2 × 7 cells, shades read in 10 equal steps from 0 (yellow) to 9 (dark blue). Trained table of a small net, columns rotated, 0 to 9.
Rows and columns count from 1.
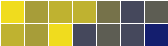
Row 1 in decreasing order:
7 6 5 3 2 2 0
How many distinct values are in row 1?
6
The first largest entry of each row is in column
6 7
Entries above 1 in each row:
6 6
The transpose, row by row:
0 2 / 3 3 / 2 0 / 2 7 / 5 6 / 7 7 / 6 9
